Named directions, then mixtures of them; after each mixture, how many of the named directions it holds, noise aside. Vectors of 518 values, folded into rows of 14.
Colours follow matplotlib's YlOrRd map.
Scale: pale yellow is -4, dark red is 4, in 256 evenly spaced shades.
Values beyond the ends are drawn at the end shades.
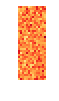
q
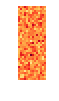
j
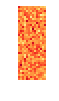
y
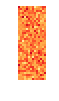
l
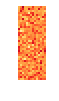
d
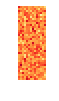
one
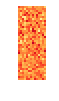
three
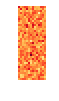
two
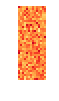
three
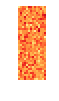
three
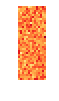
one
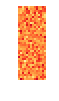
two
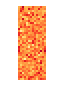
one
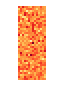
three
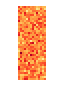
three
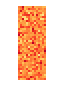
two
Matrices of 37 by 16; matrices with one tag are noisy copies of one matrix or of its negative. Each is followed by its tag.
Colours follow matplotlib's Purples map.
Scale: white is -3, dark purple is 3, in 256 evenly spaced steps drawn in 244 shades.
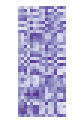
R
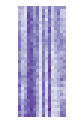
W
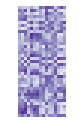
R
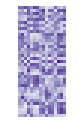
R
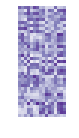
R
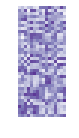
R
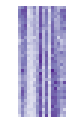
W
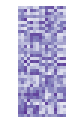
R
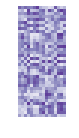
R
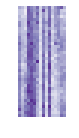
W
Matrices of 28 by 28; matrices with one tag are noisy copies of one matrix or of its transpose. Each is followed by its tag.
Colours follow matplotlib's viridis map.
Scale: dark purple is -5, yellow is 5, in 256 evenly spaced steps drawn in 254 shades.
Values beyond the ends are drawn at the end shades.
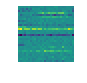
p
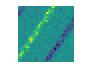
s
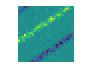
s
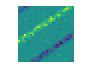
s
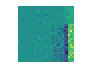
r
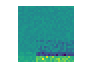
r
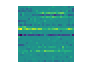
p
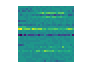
p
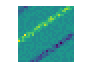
s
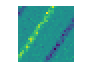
s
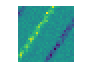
s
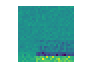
r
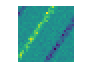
s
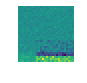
r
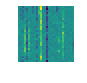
p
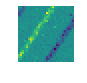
s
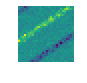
s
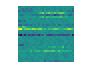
p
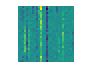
p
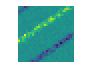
s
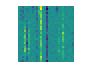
p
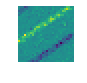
s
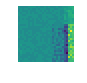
r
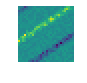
s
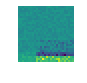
r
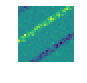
s
